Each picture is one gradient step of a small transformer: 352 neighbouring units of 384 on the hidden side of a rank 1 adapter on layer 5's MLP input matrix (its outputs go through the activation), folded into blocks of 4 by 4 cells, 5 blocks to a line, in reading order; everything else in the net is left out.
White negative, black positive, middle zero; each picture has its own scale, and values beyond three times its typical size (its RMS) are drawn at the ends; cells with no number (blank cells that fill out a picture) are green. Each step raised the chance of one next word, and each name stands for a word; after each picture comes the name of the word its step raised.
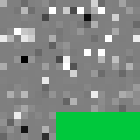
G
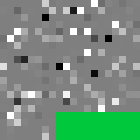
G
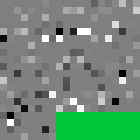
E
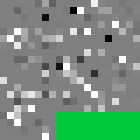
G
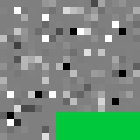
E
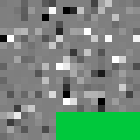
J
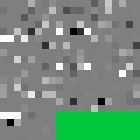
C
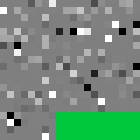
E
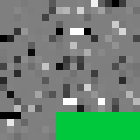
C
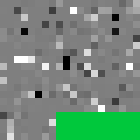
J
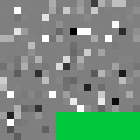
E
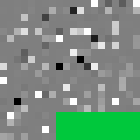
G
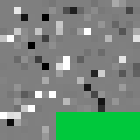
J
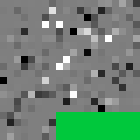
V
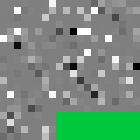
E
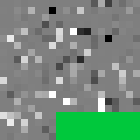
V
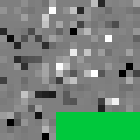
V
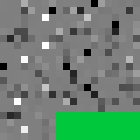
G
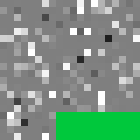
G
